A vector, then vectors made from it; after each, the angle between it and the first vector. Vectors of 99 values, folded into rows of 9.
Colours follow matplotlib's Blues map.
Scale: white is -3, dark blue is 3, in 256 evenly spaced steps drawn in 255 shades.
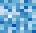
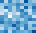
nearly parallel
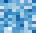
orthogonal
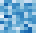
orthogonal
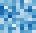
nearly opposite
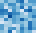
nearly opposite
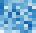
partly opposed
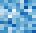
nearly parallel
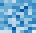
orthogonal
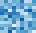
nearly opposite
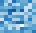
orthogonal
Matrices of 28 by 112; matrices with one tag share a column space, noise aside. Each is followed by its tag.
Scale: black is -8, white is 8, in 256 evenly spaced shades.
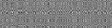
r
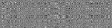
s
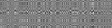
r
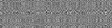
r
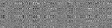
s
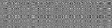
s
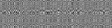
r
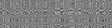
r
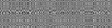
r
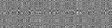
r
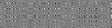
s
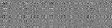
s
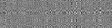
r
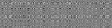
s
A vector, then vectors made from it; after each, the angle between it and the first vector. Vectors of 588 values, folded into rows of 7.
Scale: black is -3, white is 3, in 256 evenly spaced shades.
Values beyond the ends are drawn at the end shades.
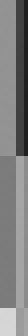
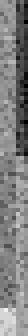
nearly parallel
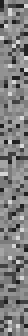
orthogonal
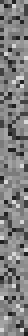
orthogonal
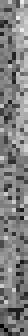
partly opposed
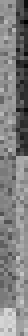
nearly parallel
